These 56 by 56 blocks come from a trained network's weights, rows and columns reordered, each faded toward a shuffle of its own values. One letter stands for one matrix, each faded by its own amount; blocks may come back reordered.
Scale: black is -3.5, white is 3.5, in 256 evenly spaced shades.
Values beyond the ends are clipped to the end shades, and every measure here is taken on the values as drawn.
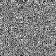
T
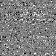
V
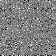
V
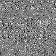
V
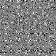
V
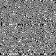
V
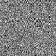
T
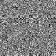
T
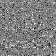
V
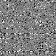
V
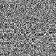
T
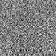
T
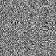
T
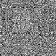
T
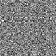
T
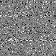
V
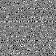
V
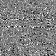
V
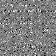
V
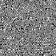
V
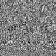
T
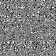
V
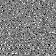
V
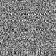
T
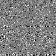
V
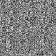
T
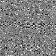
V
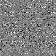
V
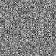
T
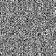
T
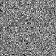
T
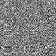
T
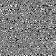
V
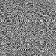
T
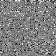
V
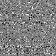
V
